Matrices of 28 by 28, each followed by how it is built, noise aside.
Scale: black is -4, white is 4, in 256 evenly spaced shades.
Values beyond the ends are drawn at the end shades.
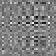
low rank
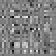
low rank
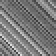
Toeplitz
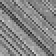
Toeplitz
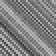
Toeplitz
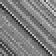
Toeplitz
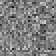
low rank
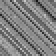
Toeplitz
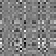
low rank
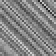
Toeplitz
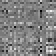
low rank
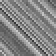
Toeplitz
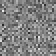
low rank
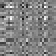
low rank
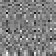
low rank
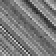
Toeplitz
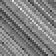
Toeplitz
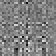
low rank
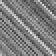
Toeplitz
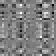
low rank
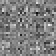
low rank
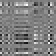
low rank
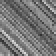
Toeplitz
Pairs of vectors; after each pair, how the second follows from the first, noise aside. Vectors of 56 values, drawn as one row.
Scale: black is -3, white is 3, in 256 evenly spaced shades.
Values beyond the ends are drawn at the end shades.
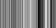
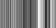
negated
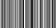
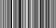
wrapped around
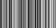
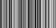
copied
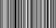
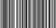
negated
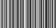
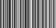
reversed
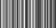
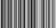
negated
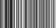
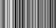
negated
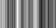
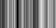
negated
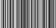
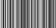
copied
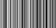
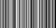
wrapped around
